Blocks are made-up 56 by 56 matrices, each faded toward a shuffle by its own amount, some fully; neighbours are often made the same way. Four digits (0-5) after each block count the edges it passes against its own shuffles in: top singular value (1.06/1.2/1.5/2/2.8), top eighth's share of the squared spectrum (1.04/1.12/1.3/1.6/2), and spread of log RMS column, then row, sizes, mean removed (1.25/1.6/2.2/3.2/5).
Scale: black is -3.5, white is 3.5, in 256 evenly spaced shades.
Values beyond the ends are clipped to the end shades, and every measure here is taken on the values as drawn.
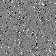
0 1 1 0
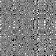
4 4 3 2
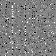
3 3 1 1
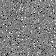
0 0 0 0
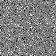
2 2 1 0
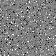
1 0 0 0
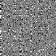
3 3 2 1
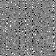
4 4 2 1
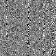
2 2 3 0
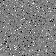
0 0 0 0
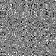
4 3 2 1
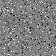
2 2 0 0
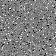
2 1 0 0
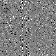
3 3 2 0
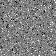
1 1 0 0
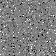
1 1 1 0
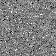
0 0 0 0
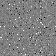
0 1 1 0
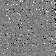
2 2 1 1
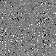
1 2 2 2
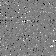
2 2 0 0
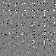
2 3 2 2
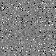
1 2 1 1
